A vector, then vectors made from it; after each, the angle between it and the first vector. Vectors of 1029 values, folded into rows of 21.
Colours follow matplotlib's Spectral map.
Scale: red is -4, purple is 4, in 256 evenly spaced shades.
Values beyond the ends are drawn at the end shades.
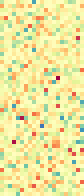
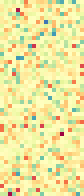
orthogonal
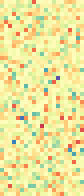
nearly opposite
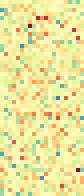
partly aligned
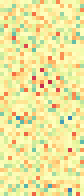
partly aligned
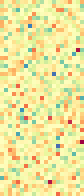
partly opposed
